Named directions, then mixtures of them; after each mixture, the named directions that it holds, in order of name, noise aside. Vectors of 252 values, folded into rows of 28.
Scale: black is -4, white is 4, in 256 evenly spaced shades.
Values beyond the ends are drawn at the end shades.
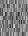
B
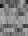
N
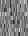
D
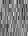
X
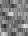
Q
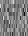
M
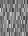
B, M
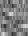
Q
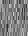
X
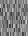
B, M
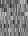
D, N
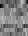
N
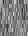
X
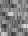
Q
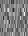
M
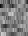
N, Q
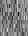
B, X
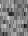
M, Q
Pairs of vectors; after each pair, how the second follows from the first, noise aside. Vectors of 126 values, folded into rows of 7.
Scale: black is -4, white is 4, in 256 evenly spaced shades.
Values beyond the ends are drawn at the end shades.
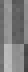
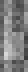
wrapped around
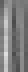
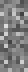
shuffled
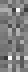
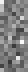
shuffled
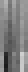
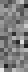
shuffled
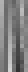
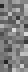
shuffled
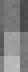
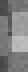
wrapped around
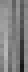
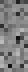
shuffled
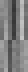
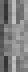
wrapped around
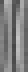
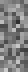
shuffled
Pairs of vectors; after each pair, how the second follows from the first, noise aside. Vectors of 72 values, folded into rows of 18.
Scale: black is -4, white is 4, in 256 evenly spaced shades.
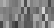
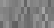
shrunk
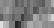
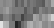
copied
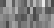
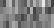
copied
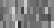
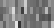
copied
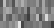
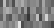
copied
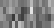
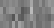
shrunk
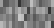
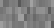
shrunk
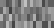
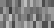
copied
